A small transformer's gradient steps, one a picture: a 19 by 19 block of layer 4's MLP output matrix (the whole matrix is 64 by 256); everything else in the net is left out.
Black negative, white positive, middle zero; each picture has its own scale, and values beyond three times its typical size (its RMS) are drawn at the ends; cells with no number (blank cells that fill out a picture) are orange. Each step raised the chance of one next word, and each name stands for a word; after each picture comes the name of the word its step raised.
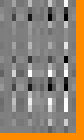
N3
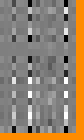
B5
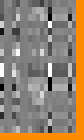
N3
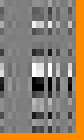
N3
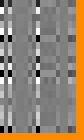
B5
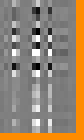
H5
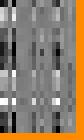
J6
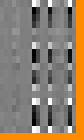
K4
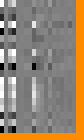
H5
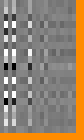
H5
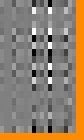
B5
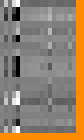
K4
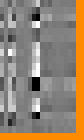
N3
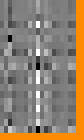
H5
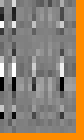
N3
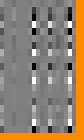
H5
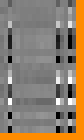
J6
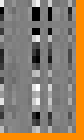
K4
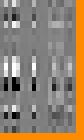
N3
